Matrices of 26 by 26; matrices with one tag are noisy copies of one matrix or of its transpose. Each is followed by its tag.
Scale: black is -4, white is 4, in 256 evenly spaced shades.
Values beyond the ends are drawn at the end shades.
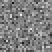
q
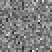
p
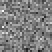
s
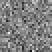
p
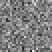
p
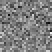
p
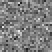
s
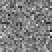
p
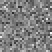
p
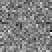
p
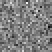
s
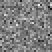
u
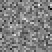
u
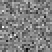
s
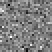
s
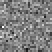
s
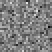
s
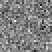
q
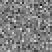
q
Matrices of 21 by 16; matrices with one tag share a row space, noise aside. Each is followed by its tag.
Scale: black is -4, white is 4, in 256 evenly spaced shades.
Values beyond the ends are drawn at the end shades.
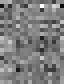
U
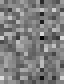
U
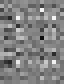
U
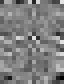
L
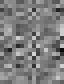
L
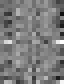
L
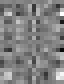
L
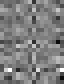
L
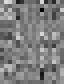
U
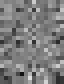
L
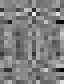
L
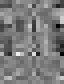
L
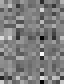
U
